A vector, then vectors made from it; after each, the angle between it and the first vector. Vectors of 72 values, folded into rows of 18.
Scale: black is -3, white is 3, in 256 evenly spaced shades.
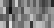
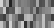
partly aligned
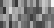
nearly opposite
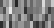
nearly opposite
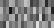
orthogonal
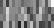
partly opposed
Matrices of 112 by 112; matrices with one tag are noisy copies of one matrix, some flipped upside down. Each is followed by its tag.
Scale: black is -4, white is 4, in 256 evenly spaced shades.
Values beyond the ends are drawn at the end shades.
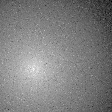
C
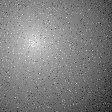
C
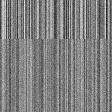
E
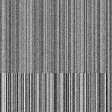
E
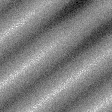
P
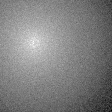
C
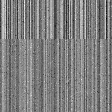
E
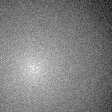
C
